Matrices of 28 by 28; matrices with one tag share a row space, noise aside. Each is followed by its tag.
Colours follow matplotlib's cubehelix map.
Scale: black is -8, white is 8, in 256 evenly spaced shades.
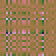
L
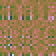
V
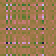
L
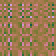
V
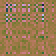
L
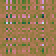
L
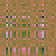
L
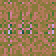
V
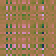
L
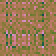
L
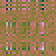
L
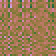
V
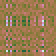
L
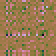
L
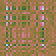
L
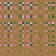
V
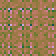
V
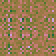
V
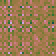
V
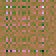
L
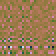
V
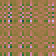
V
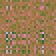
L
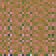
V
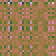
V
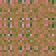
V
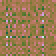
L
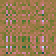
L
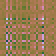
L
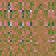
V
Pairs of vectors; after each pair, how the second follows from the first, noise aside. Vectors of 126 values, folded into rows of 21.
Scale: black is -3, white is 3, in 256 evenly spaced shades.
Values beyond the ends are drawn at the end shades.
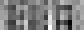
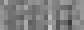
shrunk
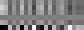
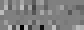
partly zeroed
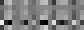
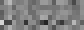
shrunk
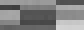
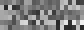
sign-scrambled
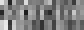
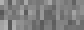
shrunk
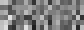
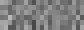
shrunk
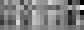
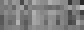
shrunk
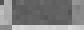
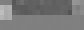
partly zeroed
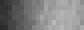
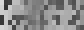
sign-scrambled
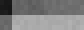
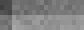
shrunk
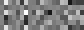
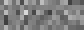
shrunk
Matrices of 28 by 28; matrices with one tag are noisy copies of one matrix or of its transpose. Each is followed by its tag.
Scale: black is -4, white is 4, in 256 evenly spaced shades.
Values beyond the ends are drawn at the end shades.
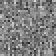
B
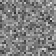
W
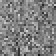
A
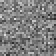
A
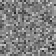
W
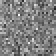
A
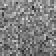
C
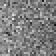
C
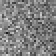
C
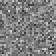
W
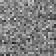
A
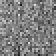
A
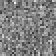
B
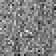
A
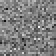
A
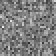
B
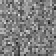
A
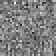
B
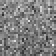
C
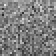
C
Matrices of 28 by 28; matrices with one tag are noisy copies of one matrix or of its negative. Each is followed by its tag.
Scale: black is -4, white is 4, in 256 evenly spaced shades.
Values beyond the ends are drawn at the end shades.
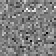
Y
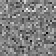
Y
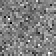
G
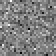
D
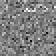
Y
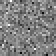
D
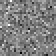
D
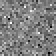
G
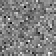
G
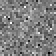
G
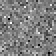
G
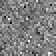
G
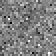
G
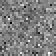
G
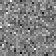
D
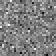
D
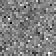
G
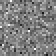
D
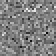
Y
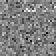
Y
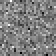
D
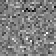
Y
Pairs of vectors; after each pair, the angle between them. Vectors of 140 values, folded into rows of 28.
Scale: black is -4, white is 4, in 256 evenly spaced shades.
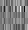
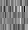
nearly parallel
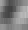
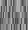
orthogonal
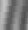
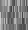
partly aligned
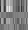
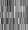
partly opposed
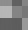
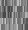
partly opposed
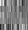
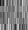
nearly opposite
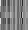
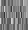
partly aligned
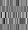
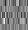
nearly opposite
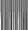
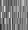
partly opposed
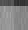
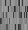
orthogonal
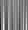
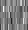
partly aligned
